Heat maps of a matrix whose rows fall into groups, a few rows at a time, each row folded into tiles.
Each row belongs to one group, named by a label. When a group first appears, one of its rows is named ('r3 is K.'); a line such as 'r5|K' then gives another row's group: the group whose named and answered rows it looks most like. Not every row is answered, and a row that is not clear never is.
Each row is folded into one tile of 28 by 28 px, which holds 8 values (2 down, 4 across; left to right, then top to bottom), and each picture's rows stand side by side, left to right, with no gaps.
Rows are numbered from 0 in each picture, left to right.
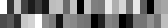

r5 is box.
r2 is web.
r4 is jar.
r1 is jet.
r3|jar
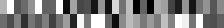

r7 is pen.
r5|box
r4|web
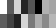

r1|box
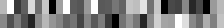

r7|box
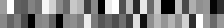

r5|web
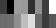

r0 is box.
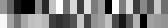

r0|pen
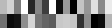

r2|jet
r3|jar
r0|jar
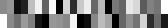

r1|jar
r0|pen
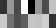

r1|jet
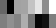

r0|box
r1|jar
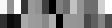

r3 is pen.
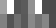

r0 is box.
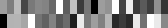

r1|pen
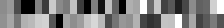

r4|box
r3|jet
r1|jet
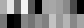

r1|box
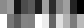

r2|pen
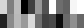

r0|web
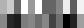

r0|jar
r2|jar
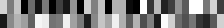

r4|pen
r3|web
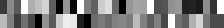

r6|pen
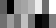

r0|box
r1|jar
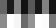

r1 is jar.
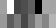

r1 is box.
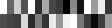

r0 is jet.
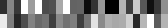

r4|jet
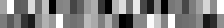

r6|pen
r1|web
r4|jar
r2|pen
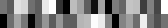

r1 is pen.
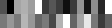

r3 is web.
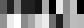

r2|web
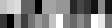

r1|box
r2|pen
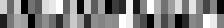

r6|jar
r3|web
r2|web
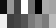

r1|box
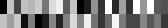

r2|web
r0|jet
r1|jar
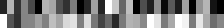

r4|web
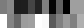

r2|box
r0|pen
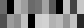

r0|box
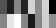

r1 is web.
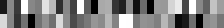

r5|box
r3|box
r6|jar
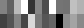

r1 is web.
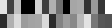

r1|jet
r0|web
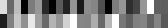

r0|web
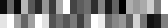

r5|jar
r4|box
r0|jet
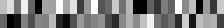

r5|jet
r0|jar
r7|jet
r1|box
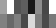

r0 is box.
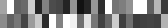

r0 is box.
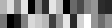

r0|jar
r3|pen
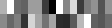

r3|pen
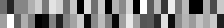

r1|jar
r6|web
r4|web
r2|web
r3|web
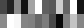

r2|web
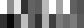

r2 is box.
